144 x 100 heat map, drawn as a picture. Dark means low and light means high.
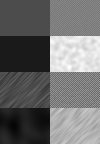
It is made of 4 by 2 panels. Panel 1,1: low, flat. Panel 1,2: middling, checkered, faint in contrast. Panel 2,1: very low, flat. Panel 2,2: very high, blotchy, faint in contrast. Panel 3,1: low, slanting up to the right, faint in contrast. Panel 3,2: middling, checkered. Panel 4,1: very low, smooth, faint in contrast. Panel 4,2: high, slanting up to the right, faint in contrast.
